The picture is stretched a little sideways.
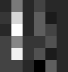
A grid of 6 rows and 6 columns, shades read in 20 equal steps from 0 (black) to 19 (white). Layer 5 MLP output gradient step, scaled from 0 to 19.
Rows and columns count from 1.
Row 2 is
4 16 3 7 2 3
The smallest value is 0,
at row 6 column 4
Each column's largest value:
5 19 4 7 7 3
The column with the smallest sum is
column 6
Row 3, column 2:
19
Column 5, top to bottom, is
3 2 5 6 2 7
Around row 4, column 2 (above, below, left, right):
19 18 5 4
